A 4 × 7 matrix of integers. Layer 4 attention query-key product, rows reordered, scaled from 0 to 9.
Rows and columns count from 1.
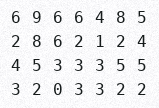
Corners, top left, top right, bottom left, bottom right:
6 5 3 2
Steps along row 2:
up down down down up up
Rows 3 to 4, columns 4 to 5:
3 3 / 3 3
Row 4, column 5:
3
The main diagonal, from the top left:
6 8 3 3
